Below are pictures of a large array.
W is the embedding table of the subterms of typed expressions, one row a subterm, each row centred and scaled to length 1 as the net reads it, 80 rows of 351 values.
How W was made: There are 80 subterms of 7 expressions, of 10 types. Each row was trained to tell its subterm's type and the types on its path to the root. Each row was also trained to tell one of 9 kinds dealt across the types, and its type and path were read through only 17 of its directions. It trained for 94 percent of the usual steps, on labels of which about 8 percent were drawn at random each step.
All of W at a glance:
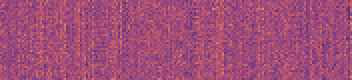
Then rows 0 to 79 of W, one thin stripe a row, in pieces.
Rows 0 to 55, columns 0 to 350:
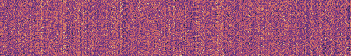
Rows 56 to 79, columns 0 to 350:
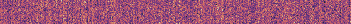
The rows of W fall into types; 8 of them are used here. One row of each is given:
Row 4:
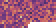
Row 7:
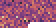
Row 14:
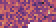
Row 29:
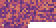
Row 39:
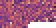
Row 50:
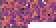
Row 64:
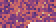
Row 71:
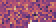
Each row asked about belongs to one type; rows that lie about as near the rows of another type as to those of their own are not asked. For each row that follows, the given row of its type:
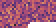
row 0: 29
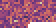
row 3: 4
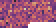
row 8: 50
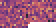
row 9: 7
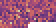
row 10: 39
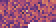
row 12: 29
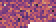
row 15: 39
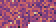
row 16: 39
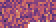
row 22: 29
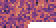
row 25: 64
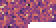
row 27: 50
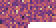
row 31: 29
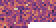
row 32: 71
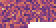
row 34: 71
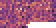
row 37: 50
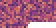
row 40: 4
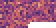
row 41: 64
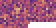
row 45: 64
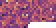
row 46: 50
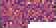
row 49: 39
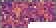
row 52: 64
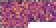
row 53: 71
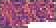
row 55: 14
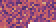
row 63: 71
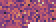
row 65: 64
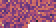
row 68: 29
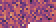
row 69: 14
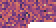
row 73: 14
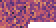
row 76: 71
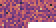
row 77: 29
